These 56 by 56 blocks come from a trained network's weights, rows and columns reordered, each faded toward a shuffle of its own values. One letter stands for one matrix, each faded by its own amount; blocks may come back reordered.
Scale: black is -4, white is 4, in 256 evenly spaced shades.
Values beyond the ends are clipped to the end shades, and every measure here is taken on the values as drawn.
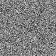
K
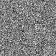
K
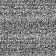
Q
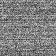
Q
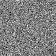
K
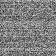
Q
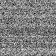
Q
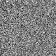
K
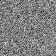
K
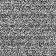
Q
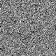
K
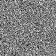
K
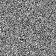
K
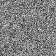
K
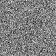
K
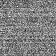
Q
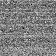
Q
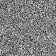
K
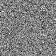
K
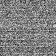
Q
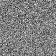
K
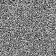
K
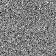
K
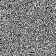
K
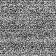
Q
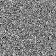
K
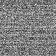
Q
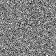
K
